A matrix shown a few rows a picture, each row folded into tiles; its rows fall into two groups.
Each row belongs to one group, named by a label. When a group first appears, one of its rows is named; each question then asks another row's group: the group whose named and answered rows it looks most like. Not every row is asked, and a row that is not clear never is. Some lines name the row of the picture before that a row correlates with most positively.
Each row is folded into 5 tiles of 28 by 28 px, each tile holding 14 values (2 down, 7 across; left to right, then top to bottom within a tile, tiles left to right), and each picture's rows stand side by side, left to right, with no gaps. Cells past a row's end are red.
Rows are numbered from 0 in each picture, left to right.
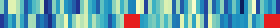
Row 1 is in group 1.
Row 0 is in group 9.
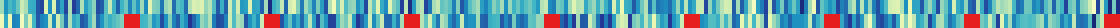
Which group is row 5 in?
1
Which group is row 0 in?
1
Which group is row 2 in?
9
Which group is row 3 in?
1
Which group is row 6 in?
9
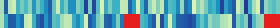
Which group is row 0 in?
9
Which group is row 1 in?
9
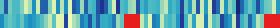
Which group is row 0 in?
1
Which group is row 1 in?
1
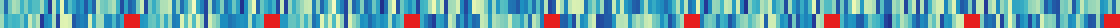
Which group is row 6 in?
9
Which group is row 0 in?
9
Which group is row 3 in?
9
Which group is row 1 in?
1
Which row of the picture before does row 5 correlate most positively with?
0
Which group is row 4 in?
9
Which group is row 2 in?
1
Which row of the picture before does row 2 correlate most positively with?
0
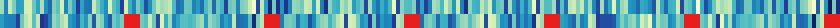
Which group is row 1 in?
1
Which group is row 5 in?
1
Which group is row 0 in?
9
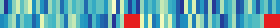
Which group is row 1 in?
1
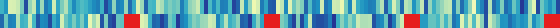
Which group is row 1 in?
9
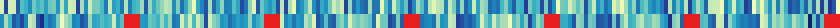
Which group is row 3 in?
9
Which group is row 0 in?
9
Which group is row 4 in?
9
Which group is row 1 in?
1
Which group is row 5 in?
9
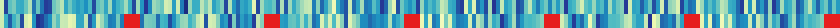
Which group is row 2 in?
1
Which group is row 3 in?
1
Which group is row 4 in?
9
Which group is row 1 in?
1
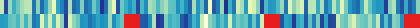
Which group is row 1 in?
9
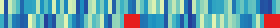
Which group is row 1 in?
9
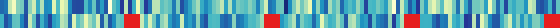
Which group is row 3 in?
9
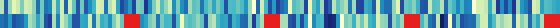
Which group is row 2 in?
9
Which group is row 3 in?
9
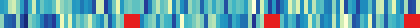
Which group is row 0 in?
9
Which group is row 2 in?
9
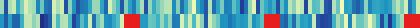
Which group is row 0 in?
9
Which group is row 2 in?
9
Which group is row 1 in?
1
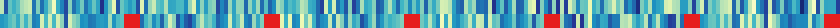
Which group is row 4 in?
9
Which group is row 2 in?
1
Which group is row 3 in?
1
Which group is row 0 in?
1
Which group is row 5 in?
1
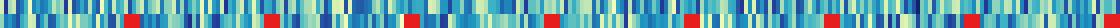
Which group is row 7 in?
1
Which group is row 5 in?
1
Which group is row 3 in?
9
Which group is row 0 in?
9
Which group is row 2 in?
9
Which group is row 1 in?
9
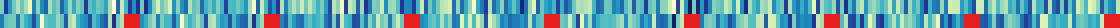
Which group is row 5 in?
1
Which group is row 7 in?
9
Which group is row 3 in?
1
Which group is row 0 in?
1
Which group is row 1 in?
1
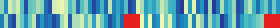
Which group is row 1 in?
1
